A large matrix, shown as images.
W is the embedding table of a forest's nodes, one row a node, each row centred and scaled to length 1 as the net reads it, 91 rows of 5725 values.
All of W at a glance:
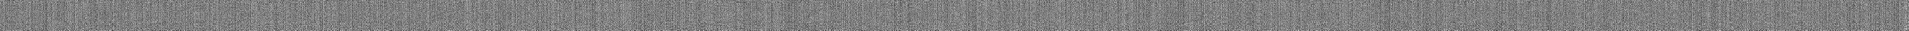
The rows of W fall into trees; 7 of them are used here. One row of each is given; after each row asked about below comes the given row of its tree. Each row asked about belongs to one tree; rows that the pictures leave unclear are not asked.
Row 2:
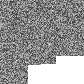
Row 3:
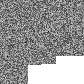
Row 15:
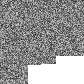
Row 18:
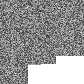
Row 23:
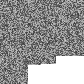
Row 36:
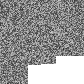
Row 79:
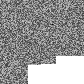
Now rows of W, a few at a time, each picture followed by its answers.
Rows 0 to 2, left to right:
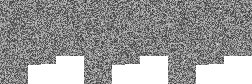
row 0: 2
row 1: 3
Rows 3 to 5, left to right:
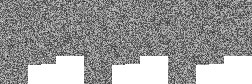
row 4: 18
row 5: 23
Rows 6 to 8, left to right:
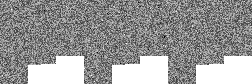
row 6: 18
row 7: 18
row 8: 18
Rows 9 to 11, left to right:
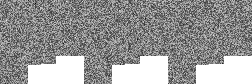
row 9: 36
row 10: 23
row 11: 2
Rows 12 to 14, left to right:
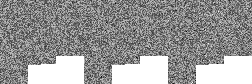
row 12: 23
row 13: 23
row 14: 15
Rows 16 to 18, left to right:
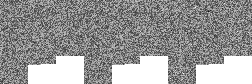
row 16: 2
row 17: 2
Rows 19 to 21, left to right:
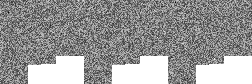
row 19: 2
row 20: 23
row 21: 79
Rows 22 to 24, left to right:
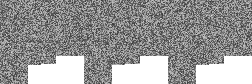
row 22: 36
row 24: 79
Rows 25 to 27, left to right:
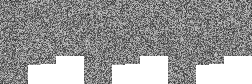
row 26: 18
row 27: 79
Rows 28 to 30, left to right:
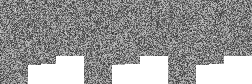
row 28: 23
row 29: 2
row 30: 36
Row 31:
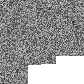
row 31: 2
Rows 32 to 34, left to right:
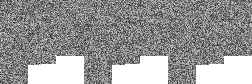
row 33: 23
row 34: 3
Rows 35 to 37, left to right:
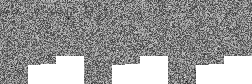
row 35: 2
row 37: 15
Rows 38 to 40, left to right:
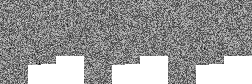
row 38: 3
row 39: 79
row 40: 15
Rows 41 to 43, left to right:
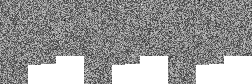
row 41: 36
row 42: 79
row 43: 79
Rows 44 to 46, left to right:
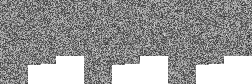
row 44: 15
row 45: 23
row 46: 79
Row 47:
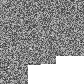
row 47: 15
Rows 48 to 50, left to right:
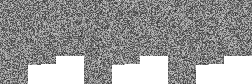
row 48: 3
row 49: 2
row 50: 15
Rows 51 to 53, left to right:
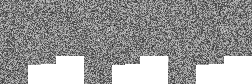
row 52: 79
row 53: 23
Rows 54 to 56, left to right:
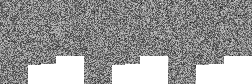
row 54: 36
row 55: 79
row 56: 23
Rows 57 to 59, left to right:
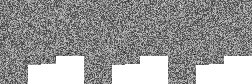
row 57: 23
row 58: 3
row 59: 15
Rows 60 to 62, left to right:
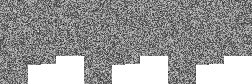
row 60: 23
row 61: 79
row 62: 18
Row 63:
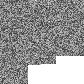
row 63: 2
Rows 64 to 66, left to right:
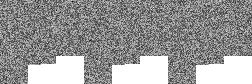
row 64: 23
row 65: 2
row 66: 2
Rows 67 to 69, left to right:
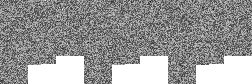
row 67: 2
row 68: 18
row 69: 36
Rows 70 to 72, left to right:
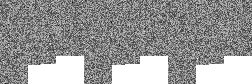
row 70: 36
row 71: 3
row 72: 36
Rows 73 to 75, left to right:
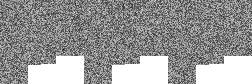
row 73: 36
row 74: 23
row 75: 79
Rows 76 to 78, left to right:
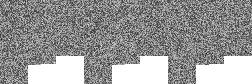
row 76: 2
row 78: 3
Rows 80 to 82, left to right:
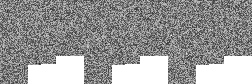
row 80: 3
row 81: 3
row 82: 23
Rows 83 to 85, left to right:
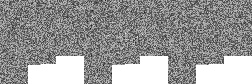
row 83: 2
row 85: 18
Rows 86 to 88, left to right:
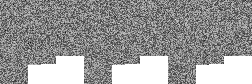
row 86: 18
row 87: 79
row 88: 3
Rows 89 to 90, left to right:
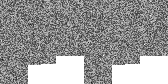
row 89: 79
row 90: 36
